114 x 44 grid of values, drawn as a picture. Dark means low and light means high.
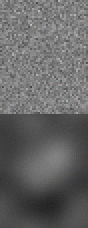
It is made of 2 by 1 panels. Panel 1,1: middling, fine-grained. Panel 2,1: low, smooth.
